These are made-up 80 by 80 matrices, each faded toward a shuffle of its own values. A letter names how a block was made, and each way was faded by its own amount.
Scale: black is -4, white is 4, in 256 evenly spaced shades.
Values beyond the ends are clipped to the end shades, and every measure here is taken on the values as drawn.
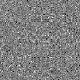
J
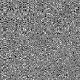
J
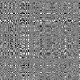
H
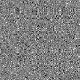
J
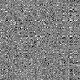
J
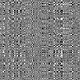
H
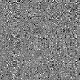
J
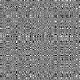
H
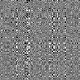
H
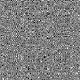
J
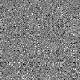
J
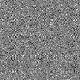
J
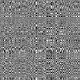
H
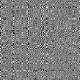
H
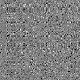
J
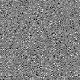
J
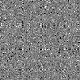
J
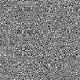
J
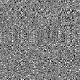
J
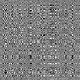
H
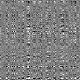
H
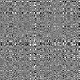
H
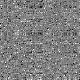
J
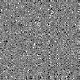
J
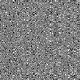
J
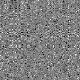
J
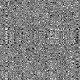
J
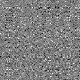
J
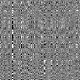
H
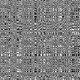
H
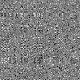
J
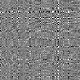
H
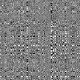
H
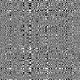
H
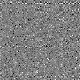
J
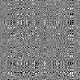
H
